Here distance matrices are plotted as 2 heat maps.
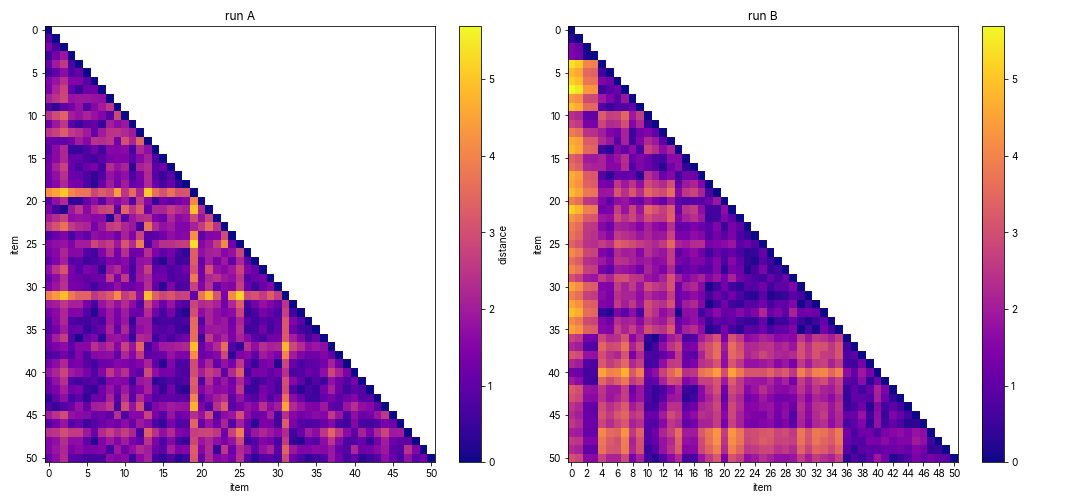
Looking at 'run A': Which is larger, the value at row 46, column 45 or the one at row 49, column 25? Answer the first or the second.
the second
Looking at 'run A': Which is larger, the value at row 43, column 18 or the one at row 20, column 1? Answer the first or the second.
the second
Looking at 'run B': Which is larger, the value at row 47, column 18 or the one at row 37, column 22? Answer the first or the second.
the first
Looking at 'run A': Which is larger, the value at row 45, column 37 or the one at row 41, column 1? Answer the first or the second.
the first
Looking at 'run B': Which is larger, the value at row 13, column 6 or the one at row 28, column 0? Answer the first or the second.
the second
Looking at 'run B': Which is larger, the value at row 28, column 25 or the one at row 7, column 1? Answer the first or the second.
the second
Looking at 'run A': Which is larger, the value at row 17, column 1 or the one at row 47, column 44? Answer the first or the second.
the second
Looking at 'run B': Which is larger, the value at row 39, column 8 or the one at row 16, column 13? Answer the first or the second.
the first
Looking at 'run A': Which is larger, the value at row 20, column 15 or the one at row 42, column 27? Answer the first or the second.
the first
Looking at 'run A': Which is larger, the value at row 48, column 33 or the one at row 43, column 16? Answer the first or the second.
the second
